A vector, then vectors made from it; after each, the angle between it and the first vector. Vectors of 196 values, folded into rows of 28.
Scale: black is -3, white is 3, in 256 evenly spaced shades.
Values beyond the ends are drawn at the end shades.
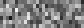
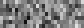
nearly opposite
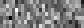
nearly parallel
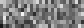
orthogonal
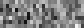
nearly opposite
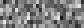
nearly parallel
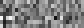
partly opposed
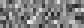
partly opposed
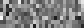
partly opposed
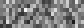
orthogonal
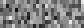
nearly opposite
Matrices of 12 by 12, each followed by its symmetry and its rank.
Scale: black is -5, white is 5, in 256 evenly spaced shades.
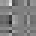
neither, rank one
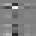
neither, rank one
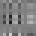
neither, rank one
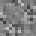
antisymmetric, full rank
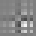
symmetric, rank one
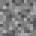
antisymmetric, full rank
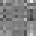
neither, rank two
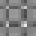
symmetric, rank one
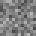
antisymmetric, full rank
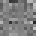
neither, rank two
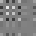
symmetric, rank one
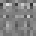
neither, rank two
